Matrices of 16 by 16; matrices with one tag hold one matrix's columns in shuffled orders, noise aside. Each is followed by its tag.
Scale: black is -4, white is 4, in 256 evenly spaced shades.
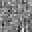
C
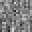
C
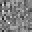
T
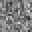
T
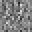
T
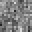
C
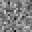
T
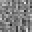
C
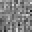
C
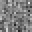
C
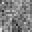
C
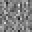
T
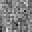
C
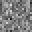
T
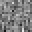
C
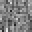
C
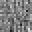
C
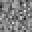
T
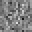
T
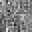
C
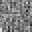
C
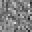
T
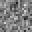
T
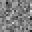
T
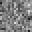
T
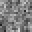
C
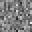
T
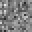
T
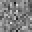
T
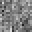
C
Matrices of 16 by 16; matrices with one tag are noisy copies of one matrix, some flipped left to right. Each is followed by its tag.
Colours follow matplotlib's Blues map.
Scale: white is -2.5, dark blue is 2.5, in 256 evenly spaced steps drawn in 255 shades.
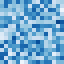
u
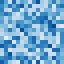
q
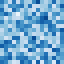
q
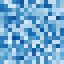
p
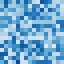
u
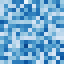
u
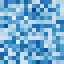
u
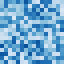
u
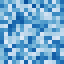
q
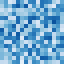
p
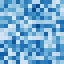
u
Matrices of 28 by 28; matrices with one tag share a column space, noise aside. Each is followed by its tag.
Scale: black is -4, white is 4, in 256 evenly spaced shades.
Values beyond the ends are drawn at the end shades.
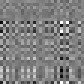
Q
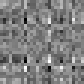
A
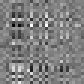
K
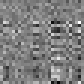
Q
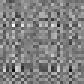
K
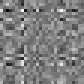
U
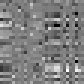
K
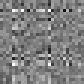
U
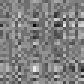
K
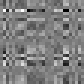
U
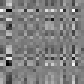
U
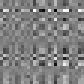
U
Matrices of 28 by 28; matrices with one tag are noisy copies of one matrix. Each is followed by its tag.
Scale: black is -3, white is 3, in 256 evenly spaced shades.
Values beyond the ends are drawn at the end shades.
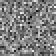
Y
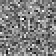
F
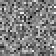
Y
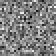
Y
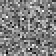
F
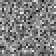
Y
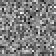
Y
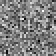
F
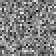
Y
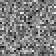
Y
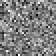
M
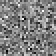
F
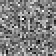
F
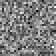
Y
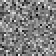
M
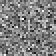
F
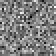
Y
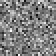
M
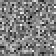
Y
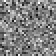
M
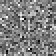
F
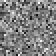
M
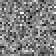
Y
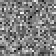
Y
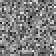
Y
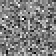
F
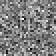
F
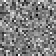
M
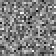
Y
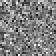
M
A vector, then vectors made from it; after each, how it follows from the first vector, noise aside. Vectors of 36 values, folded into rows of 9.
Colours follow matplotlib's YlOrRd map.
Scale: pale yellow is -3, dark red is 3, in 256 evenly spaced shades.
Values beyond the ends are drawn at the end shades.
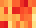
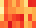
reversed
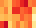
copied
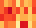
wrapped around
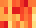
copied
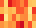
wrapped around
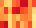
copied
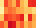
reversed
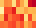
reversed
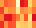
wrapped around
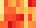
reversed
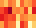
wrapped around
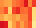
copied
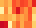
copied
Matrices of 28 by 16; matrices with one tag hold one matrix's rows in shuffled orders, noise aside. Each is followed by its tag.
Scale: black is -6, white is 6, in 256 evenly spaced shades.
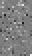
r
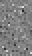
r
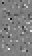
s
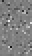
s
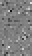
s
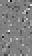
s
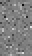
r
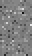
r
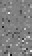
s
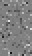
s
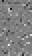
s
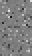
s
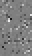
s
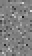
r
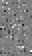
r
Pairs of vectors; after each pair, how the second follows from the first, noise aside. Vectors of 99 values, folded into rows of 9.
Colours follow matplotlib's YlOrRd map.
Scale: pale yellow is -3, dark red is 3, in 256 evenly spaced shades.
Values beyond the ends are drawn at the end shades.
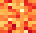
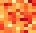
shuffled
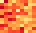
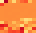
partly zeroed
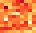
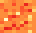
partly zeroed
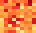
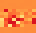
partly zeroed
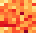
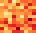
shuffled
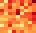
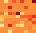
partly zeroed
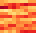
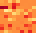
partly zeroed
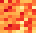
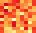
shuffled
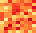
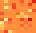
partly zeroed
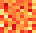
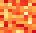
shuffled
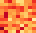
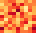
shuffled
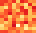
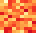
shuffled
